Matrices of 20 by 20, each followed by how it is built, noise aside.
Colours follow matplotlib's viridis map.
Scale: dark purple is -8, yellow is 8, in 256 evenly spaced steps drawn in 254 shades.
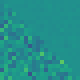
lower triangular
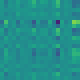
low rank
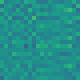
low rank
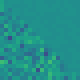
lower triangular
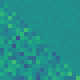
lower triangular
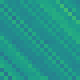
Toeplitz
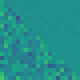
lower triangular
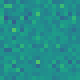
low rank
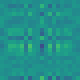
low rank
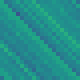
Toeplitz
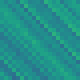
Toeplitz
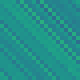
Toeplitz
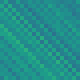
Toeplitz
